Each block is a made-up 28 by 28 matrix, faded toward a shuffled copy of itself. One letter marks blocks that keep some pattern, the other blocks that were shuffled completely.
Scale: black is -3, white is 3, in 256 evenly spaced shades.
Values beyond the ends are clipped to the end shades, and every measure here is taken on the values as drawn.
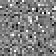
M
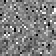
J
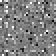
M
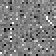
M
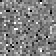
J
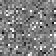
M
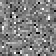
J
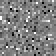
J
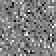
M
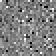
M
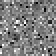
M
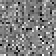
M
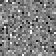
J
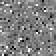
J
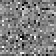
M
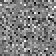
M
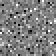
J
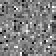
M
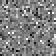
J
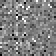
M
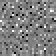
M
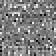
M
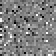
M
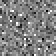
J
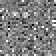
M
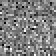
J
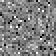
J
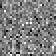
M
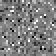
M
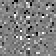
M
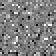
M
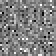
M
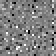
M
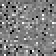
M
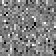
M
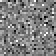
J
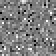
J
